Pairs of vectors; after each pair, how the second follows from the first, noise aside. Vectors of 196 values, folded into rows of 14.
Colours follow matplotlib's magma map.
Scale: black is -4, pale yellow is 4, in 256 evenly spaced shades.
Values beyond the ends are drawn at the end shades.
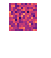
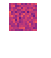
shrunk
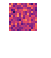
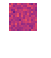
shrunk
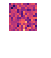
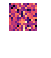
scaled up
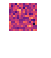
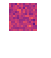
shrunk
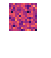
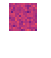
shrunk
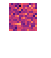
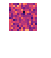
shuffled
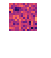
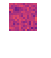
shrunk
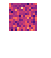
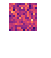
shuffled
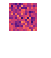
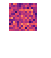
shuffled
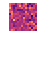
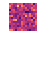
shuffled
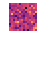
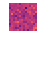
shrunk
